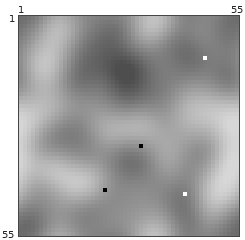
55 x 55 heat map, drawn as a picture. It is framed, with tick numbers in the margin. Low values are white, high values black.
Odd rows or columns: none. Ninth with the highest average: top middle. Lone odd cells: 4, 2 higher and 2 lower than their neighbours. Stripes: none.
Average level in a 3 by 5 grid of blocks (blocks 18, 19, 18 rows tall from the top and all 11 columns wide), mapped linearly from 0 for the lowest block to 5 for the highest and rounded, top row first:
14544 / 13320 / 22331
